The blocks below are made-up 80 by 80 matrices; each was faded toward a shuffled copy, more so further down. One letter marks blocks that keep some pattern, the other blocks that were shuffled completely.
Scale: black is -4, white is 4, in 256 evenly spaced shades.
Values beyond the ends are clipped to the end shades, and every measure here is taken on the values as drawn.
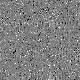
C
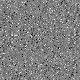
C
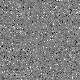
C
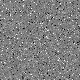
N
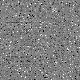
C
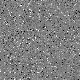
C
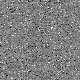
C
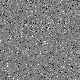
C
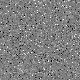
C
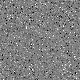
N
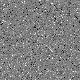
C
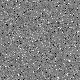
N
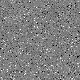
C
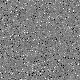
N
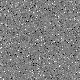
C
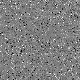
C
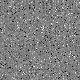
C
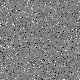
N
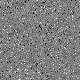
C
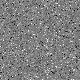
N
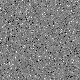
N
